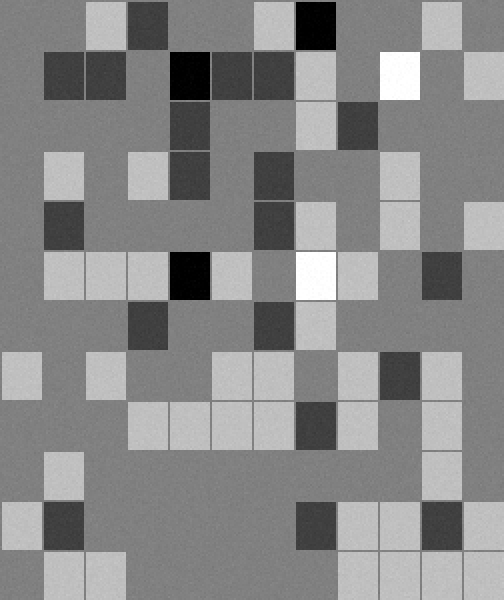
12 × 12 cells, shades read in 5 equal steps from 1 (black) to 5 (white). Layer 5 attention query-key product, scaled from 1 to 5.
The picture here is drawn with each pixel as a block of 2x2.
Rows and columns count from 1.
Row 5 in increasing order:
2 2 3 3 3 3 3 3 3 4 4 4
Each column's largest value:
4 4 4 4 4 4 4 5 4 5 4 4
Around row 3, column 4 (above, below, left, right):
3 4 3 2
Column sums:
38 37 39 37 31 38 35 38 40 41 39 40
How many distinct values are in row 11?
3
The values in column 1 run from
3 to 4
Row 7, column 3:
3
